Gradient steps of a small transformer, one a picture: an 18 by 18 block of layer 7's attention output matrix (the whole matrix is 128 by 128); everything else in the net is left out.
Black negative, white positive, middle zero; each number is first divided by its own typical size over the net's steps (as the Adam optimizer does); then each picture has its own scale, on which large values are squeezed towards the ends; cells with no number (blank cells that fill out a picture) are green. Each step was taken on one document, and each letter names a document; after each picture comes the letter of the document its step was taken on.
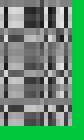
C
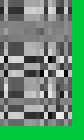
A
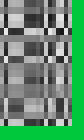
C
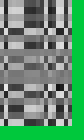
C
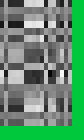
A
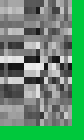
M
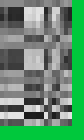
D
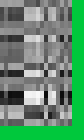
M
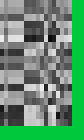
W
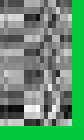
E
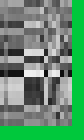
D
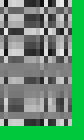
C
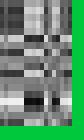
D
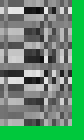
E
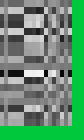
E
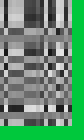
C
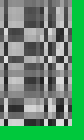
C
